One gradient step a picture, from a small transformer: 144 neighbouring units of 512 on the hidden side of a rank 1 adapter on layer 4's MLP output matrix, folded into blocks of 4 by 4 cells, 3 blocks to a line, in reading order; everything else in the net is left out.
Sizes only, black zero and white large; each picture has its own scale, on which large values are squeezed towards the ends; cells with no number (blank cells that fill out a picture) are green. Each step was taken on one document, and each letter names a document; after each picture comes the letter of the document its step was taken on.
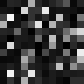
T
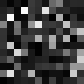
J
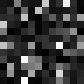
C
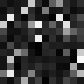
J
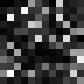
J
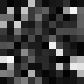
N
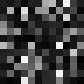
C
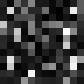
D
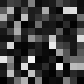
N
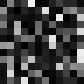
N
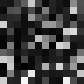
D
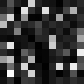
T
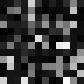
D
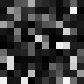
D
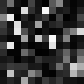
J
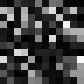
N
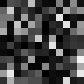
N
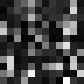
D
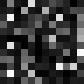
T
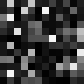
T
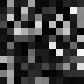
N
